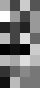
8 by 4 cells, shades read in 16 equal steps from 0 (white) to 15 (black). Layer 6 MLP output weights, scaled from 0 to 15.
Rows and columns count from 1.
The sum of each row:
29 23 43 26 47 15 36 34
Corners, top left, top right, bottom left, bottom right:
5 10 14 8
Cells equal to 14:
2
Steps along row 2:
up up down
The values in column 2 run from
4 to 14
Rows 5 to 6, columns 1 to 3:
15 14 15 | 4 5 2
